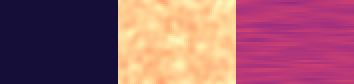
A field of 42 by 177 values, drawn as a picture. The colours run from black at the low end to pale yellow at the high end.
The table splits into one row of 3 panels. Panel 1,1: very low, flat. Panel 1,2: very high, blotchy, faint in contrast. Panel 1,3: middling, streaked across, faint in contrast.
